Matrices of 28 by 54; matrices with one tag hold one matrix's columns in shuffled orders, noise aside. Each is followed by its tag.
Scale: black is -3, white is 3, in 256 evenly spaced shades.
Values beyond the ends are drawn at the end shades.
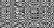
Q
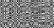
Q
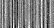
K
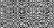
Q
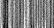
K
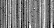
K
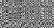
Q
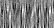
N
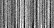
K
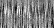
N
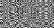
Q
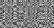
Q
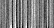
K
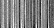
K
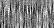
N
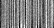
K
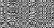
Q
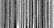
K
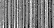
K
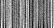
K
